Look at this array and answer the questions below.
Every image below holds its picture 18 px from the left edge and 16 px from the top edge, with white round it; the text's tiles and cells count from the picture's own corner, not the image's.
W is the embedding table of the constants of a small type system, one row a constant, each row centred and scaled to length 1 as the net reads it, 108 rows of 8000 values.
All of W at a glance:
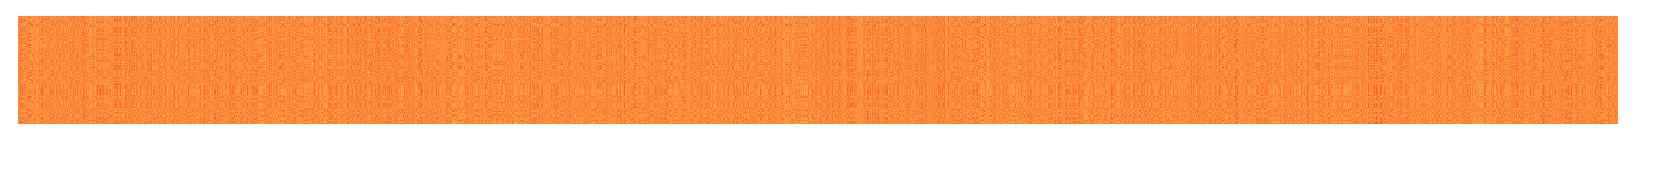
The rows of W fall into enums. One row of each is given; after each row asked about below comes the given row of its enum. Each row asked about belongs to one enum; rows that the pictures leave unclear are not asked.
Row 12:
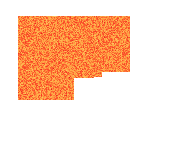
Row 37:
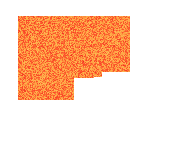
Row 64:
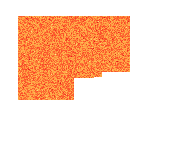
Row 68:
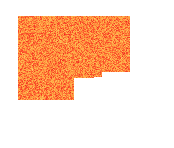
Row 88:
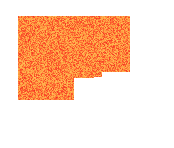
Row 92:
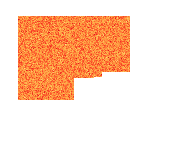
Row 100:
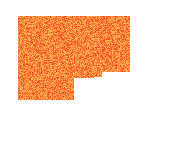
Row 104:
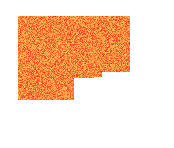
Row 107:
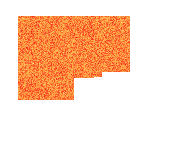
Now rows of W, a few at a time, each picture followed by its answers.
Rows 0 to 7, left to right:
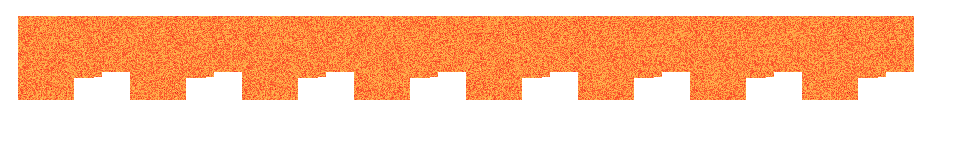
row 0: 12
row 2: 12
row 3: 88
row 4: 68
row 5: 37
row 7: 100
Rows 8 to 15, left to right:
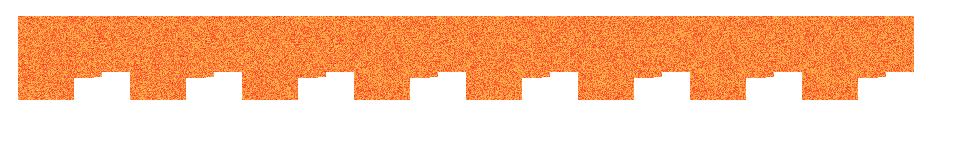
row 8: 64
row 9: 64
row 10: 104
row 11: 88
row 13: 37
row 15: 88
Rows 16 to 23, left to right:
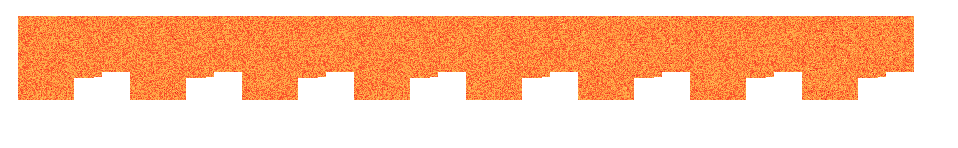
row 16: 12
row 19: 12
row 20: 100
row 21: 104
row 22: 37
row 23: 92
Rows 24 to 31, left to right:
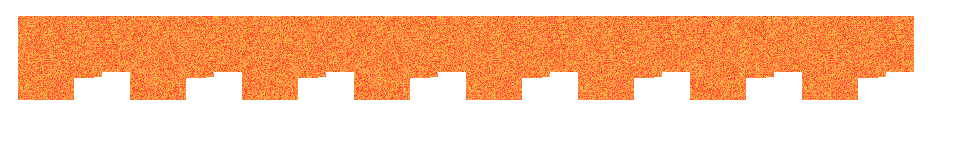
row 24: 100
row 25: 88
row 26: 12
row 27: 88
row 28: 100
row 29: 100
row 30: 107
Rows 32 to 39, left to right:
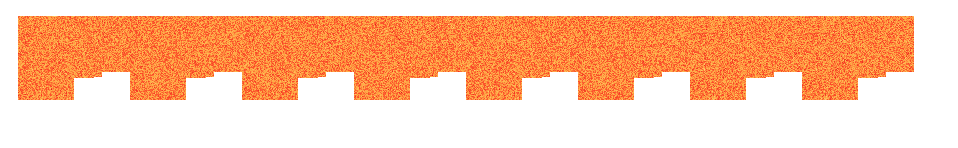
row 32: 12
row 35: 100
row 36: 12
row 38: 68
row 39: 68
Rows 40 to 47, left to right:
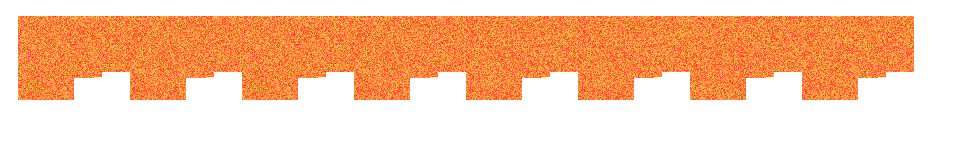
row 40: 104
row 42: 104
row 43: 88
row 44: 37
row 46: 64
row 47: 12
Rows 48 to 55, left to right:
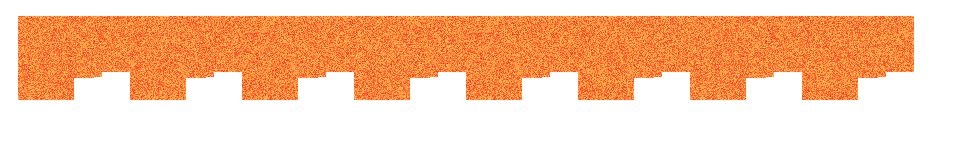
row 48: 64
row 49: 12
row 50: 68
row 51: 104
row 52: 68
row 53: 88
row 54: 64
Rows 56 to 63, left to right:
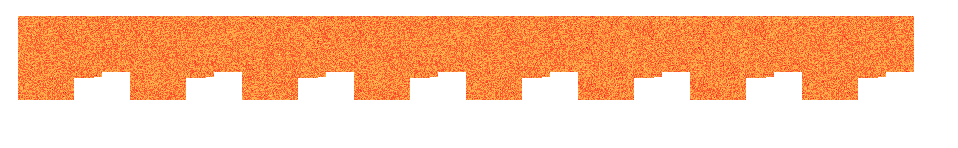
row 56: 100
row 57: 37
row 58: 64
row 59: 37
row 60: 100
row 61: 107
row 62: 107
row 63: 100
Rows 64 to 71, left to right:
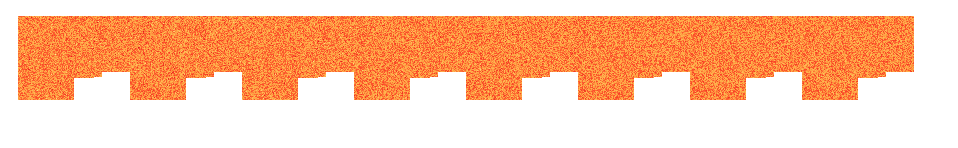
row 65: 107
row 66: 64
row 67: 12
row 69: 37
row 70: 88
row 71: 88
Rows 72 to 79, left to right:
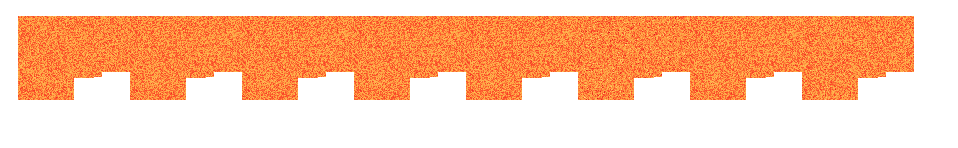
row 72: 88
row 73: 37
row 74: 37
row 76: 37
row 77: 92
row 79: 12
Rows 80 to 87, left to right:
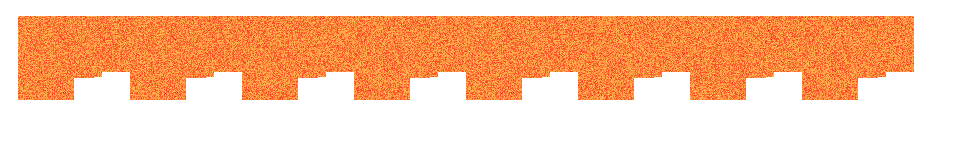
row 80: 100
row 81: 100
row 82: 37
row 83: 88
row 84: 100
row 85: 68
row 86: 64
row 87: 88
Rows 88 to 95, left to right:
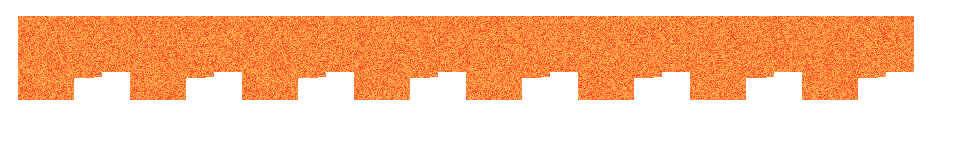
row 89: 37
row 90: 88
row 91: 12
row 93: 104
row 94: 100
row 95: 64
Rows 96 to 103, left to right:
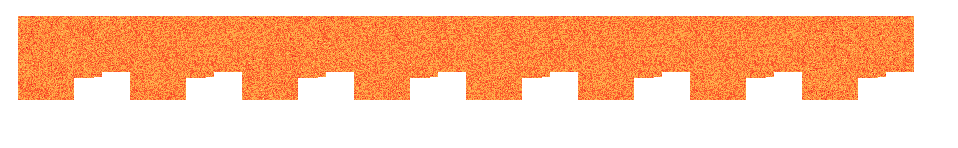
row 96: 107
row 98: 64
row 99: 100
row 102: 37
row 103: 92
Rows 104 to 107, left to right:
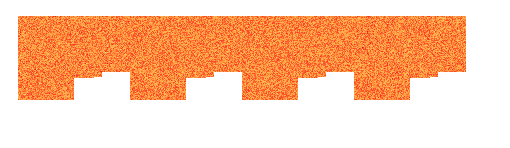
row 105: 88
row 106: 37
